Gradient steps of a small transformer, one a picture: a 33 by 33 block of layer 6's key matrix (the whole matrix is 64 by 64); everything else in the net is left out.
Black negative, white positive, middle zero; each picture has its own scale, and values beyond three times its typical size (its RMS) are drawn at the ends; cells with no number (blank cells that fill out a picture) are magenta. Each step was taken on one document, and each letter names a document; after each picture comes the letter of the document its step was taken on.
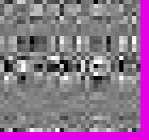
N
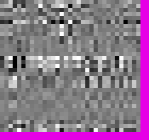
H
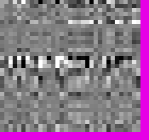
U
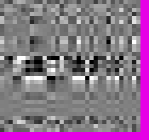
N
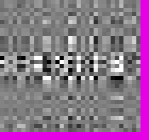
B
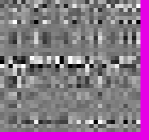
U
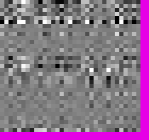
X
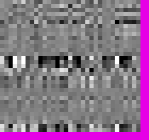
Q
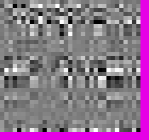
H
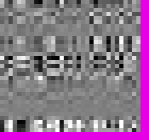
N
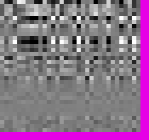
N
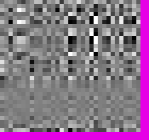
B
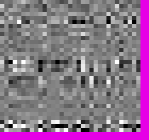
X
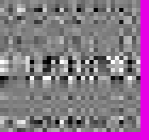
B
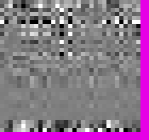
X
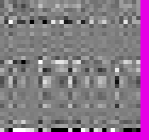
X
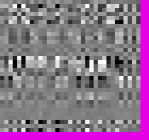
U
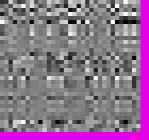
Q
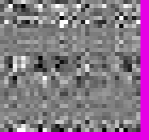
X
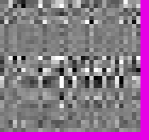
H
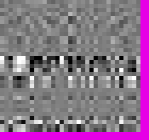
B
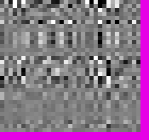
U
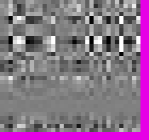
N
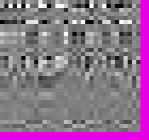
U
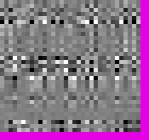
H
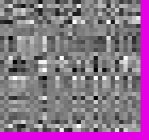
Q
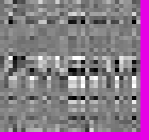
Q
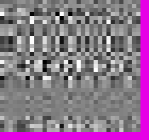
B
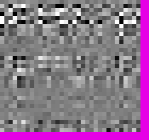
X
